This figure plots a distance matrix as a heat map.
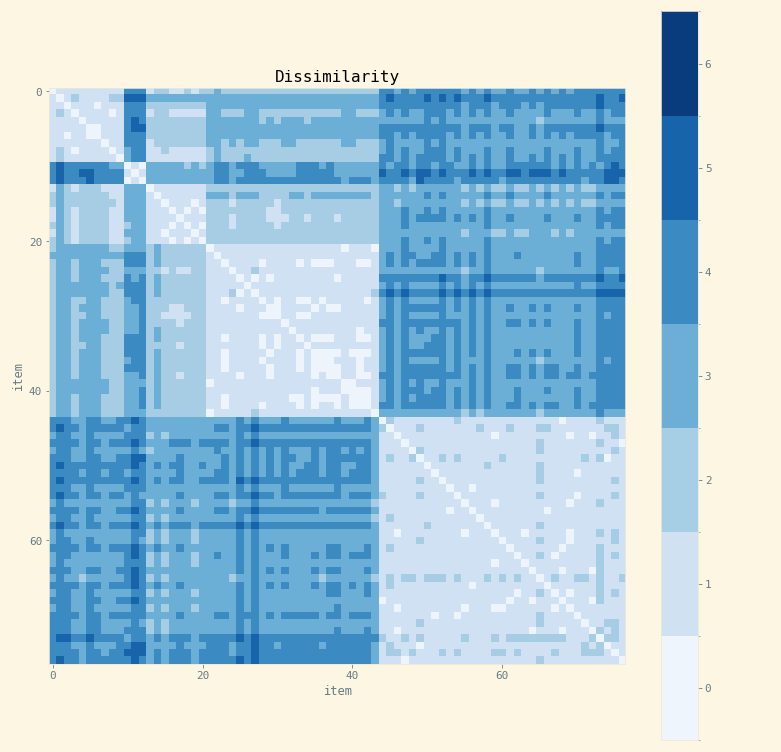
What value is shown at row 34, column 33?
1
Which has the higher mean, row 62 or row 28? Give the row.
62
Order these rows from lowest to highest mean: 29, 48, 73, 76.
48, 29, 76, 73
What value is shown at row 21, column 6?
3
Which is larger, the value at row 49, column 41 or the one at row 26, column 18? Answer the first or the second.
the first
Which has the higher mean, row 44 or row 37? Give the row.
37
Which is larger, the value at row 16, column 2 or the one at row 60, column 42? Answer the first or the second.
the second
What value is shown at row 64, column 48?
1
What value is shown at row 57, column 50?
1
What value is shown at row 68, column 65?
1
